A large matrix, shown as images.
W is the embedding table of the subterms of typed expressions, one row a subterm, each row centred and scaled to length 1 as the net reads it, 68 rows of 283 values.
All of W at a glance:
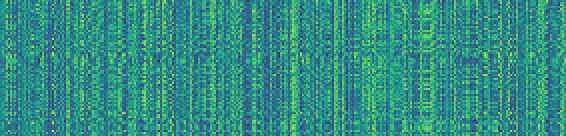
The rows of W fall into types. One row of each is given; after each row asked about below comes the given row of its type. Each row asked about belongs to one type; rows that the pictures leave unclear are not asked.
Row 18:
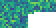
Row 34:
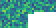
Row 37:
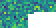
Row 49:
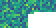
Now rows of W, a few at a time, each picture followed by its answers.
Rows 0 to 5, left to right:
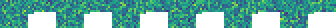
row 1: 34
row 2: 34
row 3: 49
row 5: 18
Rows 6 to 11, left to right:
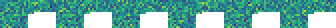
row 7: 49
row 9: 18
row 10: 49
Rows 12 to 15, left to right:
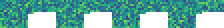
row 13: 34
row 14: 37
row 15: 18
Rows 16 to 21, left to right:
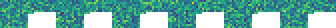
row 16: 34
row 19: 18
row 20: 49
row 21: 34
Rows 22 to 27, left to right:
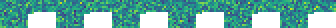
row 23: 18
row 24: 34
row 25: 18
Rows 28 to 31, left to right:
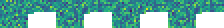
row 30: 37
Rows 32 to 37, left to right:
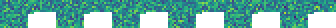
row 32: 49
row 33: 37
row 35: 18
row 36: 49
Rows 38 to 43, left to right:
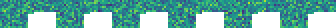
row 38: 34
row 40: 34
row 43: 37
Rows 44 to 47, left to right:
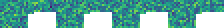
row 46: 34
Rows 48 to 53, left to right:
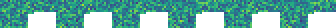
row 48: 34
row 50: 34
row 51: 18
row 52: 34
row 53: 18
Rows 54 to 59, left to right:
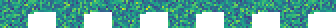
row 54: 49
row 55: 34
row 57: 34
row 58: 18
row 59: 49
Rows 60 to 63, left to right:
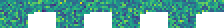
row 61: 18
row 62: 18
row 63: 18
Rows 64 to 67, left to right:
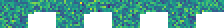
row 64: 18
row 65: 37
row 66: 34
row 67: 18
